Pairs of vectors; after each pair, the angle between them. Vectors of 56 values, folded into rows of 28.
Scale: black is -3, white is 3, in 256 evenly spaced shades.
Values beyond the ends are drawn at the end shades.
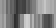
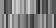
partly opposed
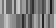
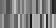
orthogonal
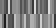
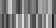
orthogonal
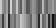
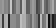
nearly parallel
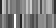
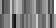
partly opposed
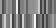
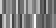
nearly parallel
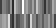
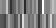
orthogonal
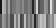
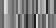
orthogonal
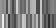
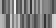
orthogonal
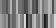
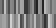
partly aligned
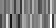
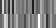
orthogonal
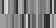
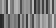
partly opposed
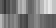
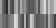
partly aligned
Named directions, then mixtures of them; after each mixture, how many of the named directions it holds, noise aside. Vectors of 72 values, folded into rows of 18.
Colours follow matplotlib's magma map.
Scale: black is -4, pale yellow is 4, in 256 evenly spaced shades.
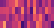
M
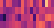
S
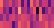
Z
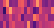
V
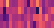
three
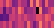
three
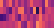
three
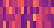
two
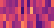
three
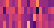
three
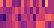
one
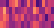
three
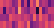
two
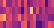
two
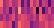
one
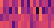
one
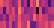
two
